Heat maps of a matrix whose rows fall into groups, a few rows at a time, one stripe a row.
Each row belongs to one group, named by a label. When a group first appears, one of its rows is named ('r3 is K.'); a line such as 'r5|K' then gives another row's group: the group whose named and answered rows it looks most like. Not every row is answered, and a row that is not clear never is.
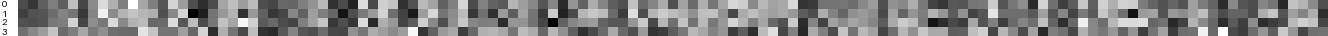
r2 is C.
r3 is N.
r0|C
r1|C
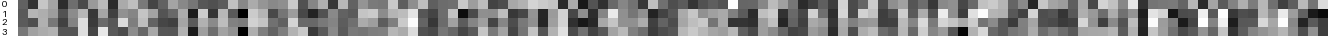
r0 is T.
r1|N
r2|N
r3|N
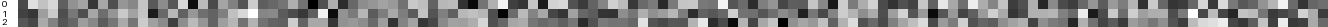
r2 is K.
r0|N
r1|T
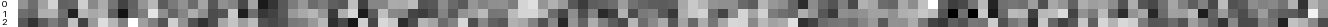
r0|N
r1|K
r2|C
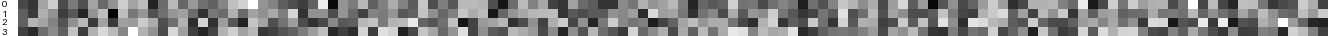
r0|T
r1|T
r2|N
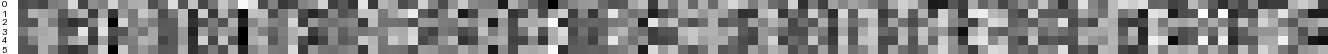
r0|C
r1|N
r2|T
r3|N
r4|N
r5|T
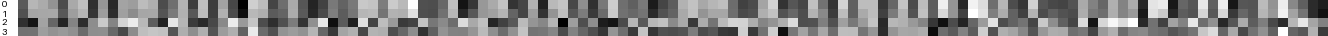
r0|N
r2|C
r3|K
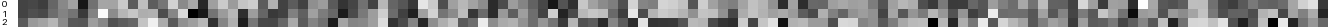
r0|C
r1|C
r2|K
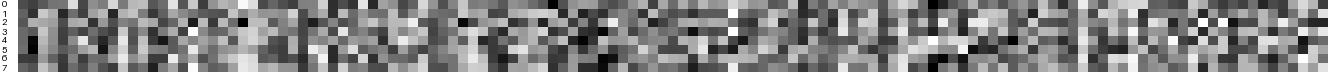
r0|C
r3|T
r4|N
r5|K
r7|T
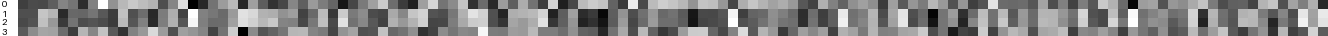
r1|T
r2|T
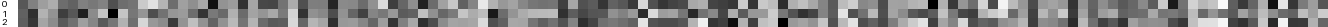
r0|K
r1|T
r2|K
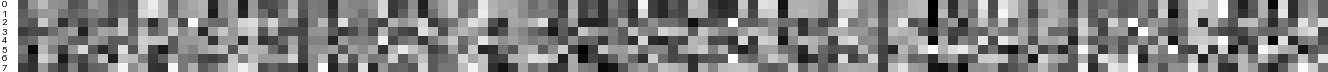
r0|K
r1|K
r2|T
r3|C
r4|K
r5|N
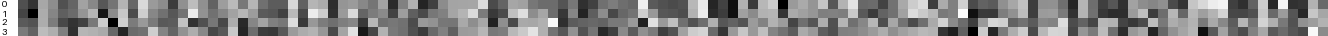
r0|K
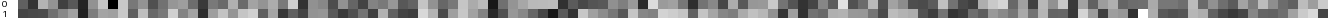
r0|T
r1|C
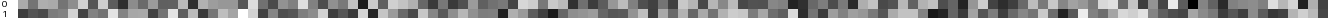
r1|C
